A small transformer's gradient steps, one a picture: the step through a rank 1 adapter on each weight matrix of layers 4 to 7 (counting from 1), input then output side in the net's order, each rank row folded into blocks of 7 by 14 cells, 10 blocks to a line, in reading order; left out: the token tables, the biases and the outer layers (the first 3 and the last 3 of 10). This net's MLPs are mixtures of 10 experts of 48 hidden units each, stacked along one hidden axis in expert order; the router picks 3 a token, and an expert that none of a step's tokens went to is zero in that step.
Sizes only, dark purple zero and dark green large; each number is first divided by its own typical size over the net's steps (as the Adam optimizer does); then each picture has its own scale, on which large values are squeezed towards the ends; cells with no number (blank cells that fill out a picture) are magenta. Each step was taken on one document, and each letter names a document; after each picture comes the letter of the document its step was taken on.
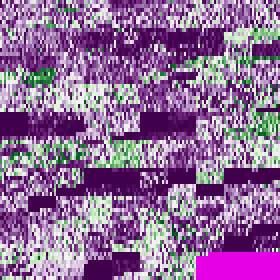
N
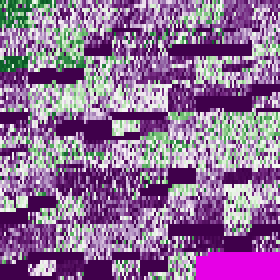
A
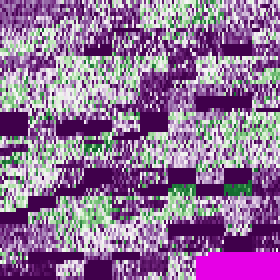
A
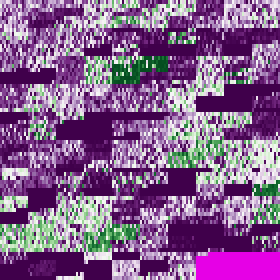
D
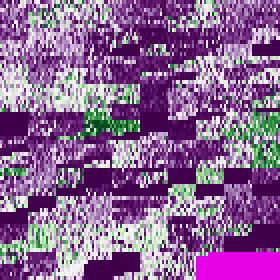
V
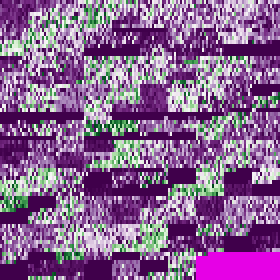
V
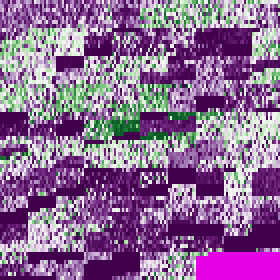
A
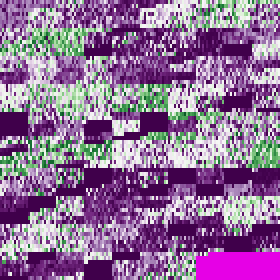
A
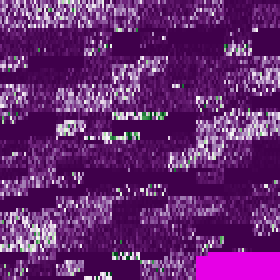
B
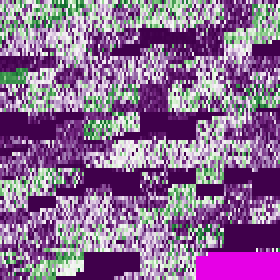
N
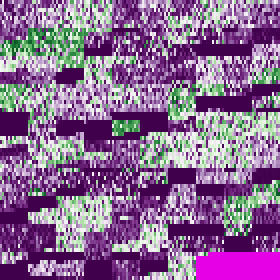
A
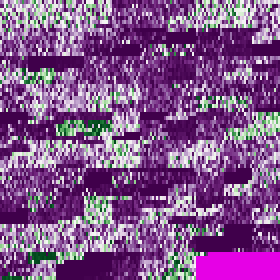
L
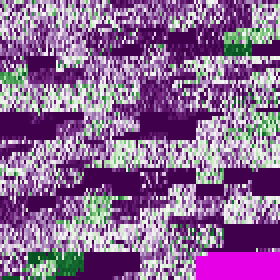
N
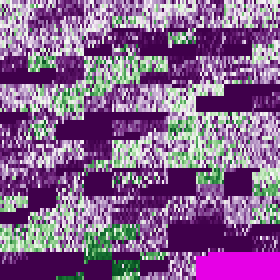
D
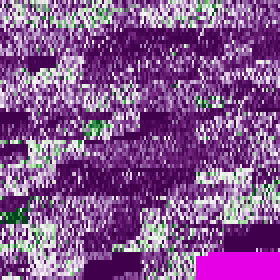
L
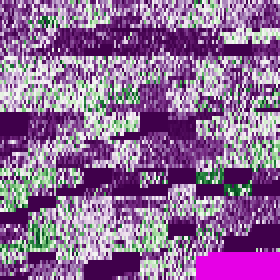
V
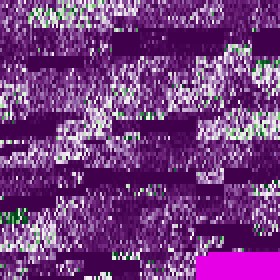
B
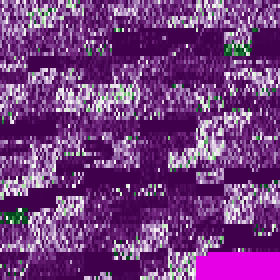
B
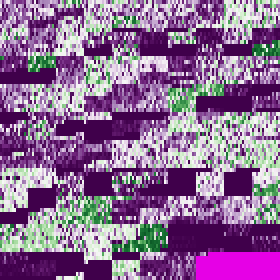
D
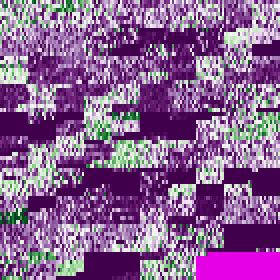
N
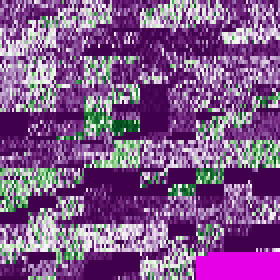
V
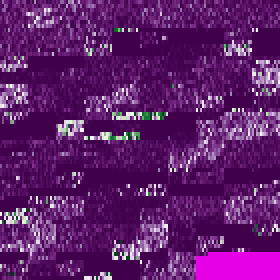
B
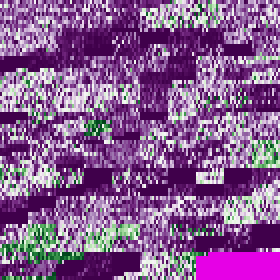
L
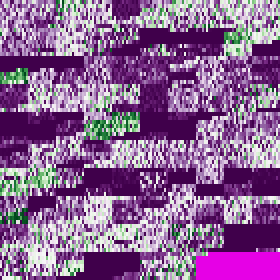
N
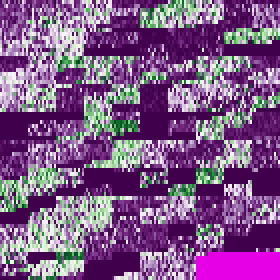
V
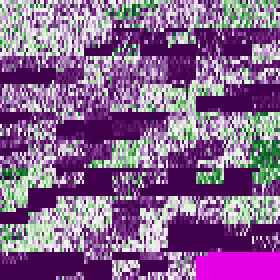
D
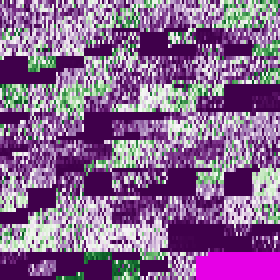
D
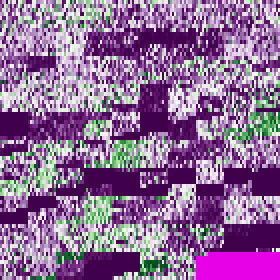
N
